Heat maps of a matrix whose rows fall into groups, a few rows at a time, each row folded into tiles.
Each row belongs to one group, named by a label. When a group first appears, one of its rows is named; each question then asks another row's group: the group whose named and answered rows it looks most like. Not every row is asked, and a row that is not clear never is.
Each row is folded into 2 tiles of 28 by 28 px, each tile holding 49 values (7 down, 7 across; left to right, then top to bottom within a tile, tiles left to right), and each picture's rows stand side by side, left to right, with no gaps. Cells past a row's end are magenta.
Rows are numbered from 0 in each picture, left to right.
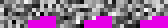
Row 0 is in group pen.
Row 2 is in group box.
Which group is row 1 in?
box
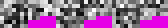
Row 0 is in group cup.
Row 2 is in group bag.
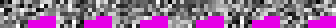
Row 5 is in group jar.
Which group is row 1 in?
pen
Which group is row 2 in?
jar
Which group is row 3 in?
jar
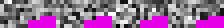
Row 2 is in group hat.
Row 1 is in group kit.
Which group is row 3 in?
hat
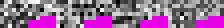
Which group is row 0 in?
cup
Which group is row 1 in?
pen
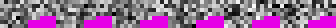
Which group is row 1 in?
pen
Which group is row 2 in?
cup
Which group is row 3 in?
box
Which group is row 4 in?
jar
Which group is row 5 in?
jar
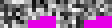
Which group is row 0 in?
bag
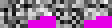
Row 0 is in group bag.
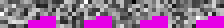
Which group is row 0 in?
hat
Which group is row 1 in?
cup
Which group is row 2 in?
box
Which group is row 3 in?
jar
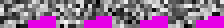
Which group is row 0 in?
box
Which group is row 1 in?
hat
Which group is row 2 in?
cup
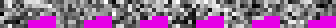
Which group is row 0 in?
cup
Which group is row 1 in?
bag
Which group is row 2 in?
box
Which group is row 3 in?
cup
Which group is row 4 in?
pen
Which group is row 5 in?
hat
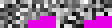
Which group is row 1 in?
kit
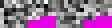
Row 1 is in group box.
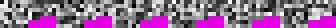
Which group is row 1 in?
box
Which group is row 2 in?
pen
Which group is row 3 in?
kit
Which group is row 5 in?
bag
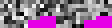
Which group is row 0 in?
kit
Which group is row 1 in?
box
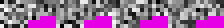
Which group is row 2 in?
kit
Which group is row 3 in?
kit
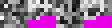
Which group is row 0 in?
cup
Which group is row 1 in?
cup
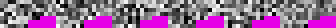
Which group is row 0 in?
hat
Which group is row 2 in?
cup
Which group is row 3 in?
cup
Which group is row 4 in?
kit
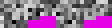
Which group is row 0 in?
kit
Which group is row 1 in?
pen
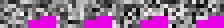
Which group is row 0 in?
hat
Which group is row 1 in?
kit
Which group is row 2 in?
bag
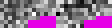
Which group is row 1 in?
jar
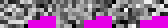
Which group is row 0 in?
hat
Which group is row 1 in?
kit
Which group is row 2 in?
cup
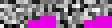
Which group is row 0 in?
hat
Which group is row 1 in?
bag
